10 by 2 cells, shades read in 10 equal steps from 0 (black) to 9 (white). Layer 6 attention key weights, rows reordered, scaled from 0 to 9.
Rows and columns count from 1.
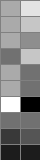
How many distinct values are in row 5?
2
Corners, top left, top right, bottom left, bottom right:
6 8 1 1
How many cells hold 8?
1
